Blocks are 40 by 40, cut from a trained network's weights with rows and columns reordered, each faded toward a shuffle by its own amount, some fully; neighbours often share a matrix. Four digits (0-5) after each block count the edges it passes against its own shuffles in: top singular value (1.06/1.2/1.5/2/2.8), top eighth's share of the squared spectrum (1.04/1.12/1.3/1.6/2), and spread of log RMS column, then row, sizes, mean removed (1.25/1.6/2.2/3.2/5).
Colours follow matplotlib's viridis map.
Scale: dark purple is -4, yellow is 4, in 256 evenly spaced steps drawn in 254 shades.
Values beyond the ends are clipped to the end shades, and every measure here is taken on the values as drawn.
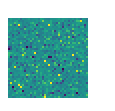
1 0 0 0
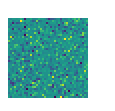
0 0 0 0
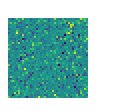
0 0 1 0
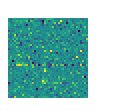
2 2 0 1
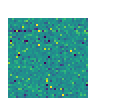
2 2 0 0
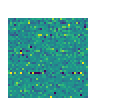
3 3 0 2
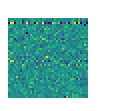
4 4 0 2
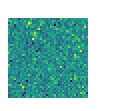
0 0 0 0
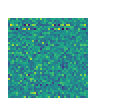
3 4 1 2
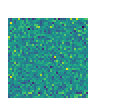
2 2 0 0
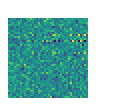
3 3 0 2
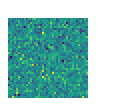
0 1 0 0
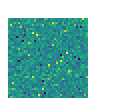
0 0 0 0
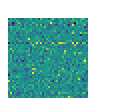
3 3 0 2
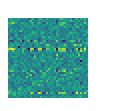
4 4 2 2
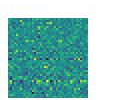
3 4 1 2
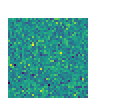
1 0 0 0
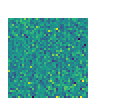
2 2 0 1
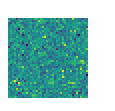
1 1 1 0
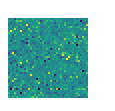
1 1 0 1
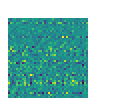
3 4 0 3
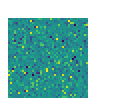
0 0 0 0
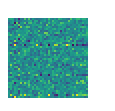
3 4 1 2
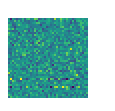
3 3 0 2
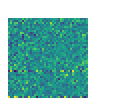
3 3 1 2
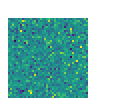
1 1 0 0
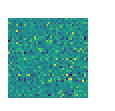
3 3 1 2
